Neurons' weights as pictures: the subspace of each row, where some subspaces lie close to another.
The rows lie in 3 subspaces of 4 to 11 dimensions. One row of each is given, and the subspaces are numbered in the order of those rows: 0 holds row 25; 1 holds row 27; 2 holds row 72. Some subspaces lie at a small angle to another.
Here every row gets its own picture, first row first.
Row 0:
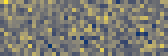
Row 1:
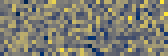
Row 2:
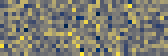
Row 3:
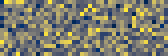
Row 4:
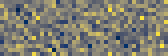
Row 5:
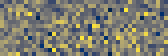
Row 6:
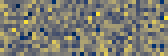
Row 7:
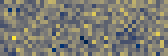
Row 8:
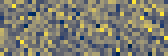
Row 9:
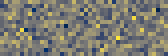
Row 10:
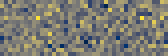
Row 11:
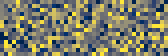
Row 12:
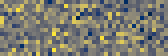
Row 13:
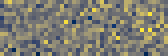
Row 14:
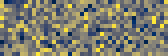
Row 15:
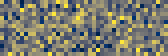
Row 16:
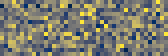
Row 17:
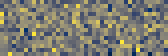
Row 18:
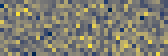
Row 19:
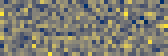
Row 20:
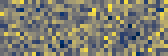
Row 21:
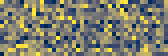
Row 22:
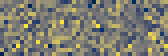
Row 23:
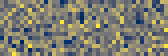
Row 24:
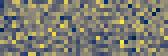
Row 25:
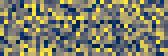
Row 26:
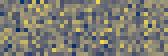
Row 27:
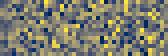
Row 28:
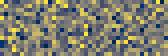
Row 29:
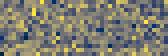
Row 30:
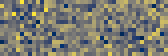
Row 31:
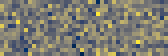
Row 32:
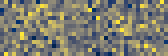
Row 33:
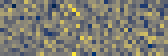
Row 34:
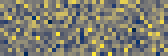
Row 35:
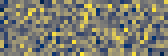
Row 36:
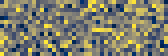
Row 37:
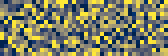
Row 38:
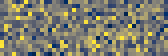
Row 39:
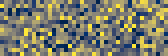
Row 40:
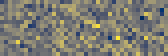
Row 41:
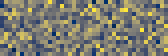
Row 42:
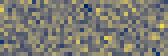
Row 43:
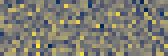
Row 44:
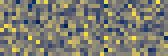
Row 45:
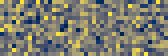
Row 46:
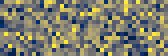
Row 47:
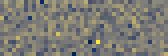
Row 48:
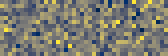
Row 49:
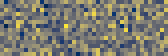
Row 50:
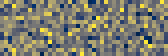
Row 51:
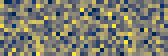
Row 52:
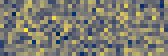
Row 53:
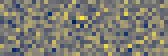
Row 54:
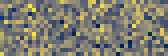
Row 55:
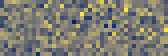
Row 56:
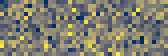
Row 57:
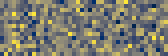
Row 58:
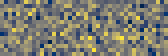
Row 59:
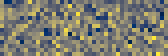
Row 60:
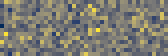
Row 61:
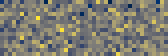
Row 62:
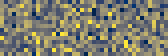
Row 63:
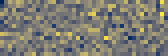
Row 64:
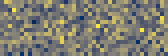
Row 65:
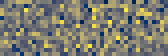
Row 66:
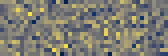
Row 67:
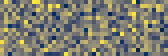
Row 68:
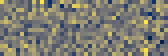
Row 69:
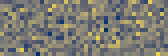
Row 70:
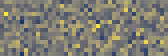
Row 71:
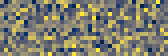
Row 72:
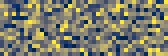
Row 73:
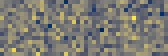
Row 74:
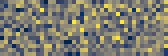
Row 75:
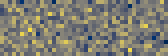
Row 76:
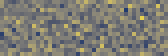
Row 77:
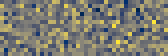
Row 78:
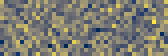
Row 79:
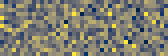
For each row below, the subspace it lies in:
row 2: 2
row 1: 2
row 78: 1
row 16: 2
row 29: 0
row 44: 2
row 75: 2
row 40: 0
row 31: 2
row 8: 1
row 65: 2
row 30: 0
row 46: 1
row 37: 2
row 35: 2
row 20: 2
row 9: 0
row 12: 0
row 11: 2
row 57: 0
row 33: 1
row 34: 2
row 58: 2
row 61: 2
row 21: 0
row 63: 2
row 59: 1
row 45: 2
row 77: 0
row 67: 2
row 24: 2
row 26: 2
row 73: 0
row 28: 2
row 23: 2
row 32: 2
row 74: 2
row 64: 0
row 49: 2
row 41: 0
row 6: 2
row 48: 0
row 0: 0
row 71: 2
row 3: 1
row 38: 2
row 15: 2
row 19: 2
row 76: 2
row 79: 0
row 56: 2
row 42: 2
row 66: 0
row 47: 2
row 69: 0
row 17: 2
